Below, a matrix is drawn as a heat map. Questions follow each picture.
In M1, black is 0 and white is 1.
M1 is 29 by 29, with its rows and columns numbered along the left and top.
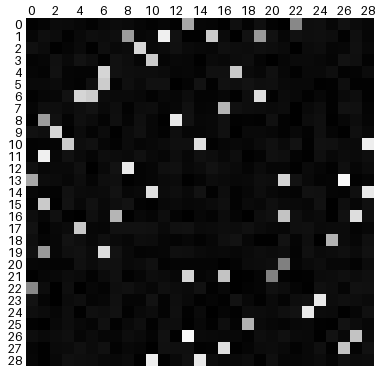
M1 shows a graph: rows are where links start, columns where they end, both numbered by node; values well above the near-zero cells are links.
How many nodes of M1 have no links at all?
0
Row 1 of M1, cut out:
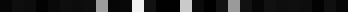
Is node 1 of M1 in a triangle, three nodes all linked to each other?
no
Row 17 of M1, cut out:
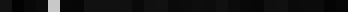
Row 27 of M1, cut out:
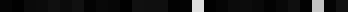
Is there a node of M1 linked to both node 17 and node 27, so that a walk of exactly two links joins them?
no
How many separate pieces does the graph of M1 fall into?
6
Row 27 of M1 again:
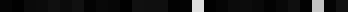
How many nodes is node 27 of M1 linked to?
2
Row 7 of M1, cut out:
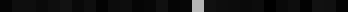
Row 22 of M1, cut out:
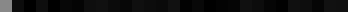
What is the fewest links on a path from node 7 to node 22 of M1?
5
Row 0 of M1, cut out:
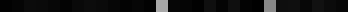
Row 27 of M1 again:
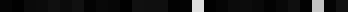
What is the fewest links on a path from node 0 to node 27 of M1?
3
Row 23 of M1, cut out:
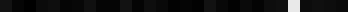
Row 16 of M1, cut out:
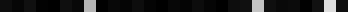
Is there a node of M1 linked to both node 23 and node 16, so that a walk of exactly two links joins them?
no
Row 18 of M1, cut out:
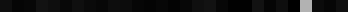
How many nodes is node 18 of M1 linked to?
1
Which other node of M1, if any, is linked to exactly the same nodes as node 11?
node 15
